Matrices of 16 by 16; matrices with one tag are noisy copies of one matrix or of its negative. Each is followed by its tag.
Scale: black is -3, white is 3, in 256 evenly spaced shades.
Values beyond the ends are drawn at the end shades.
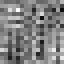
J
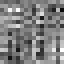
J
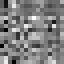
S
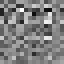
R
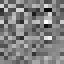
R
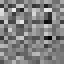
R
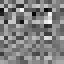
R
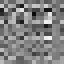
R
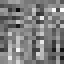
J
